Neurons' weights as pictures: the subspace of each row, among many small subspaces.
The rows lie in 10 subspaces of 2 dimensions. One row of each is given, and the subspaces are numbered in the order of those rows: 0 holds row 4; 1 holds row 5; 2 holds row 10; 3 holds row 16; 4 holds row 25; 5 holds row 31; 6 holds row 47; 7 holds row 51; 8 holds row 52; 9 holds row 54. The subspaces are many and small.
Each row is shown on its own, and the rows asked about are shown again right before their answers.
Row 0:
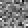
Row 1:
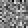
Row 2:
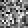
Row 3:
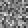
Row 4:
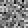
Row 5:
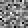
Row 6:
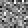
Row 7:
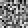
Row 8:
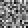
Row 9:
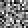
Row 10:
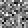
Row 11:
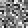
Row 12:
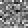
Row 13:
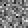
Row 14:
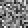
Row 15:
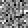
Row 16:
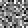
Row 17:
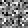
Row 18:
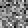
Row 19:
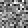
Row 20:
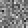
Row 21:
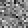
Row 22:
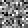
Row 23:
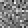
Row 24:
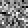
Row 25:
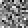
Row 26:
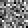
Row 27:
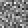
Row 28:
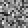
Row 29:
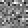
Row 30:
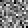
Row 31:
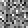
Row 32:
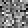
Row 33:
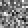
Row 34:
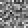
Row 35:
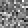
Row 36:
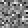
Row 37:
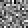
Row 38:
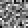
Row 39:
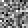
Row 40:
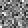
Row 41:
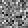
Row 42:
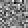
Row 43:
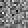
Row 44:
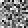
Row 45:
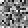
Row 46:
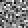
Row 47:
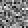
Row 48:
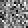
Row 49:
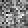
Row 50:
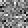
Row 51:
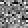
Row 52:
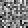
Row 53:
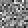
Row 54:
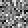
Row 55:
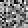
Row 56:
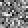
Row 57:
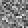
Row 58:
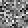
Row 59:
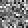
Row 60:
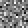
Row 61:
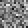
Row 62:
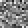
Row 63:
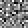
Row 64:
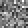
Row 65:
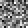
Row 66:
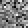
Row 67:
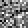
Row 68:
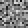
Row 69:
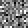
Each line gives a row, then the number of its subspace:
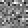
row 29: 7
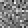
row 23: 6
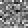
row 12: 1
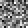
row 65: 8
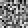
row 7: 8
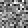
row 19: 7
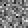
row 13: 3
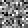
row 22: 2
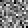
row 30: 3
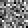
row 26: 5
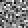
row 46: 6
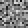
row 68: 1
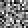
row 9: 3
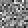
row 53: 7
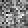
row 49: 4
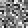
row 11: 9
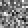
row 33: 0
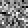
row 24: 0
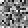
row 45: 4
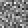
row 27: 6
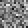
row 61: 5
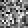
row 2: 4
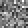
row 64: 0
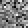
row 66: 4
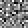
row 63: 2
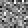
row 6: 2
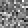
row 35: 0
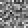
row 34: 1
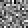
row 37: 3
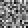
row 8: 8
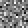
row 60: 3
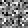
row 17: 2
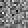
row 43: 5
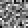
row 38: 1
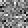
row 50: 9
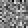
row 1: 2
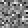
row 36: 7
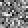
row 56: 0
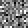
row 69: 9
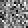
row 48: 5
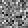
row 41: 3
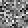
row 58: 6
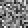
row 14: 8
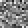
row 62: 6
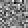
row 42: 2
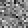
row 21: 9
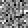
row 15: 9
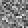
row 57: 4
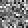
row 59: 5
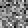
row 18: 5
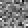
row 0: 1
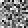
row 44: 4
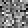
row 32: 6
